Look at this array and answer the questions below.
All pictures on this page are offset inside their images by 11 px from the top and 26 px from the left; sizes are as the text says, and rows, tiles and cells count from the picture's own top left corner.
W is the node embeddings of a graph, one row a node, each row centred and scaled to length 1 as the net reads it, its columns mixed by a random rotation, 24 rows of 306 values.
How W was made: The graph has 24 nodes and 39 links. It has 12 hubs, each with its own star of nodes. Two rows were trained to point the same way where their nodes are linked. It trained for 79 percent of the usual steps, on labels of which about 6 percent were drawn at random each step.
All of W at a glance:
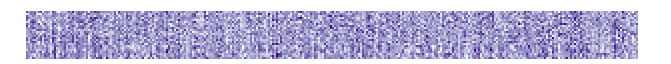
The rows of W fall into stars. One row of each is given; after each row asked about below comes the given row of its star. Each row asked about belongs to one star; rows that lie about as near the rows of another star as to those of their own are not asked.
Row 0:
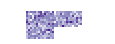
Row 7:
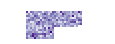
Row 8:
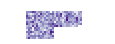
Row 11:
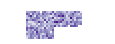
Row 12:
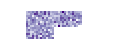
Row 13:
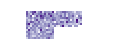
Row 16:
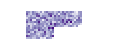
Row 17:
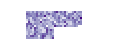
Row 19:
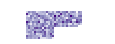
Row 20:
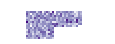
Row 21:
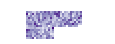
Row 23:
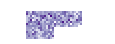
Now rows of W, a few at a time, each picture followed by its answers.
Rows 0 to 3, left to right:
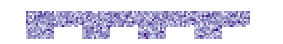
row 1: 19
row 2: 23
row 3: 0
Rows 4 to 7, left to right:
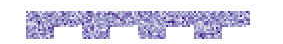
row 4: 16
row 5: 8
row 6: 11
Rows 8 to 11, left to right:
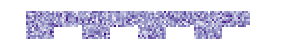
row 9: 12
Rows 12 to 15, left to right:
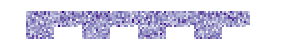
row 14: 7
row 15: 13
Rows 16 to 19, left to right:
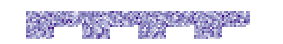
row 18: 17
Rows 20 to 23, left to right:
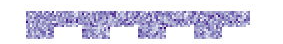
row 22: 21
